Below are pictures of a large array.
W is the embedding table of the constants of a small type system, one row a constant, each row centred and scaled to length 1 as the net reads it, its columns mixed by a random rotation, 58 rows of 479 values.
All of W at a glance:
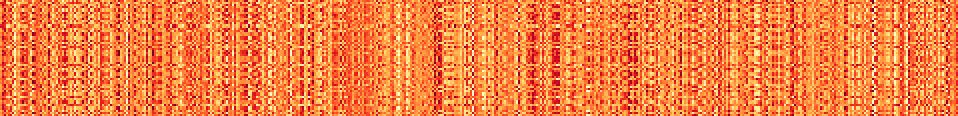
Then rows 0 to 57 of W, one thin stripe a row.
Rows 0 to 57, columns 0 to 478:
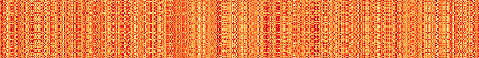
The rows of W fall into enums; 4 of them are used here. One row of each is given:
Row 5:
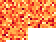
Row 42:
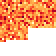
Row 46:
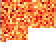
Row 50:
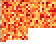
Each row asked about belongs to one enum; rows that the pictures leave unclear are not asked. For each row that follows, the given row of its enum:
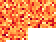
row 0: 5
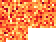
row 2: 46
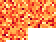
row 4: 5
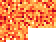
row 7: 42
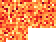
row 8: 46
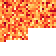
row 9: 50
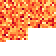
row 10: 5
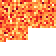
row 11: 46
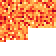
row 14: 42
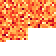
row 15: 5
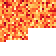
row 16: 50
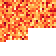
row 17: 50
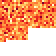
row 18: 46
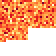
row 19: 46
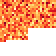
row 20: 50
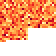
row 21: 5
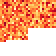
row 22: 50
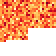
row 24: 50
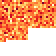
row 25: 46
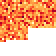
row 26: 42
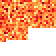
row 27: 46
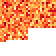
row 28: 50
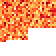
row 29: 50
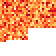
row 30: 50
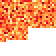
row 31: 46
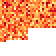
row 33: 50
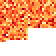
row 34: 5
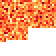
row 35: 46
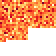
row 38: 46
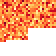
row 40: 50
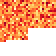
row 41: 50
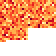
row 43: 5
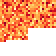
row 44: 50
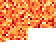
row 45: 5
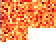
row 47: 46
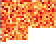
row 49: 46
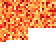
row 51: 50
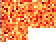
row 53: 46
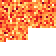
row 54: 46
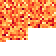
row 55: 5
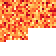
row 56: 50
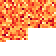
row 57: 5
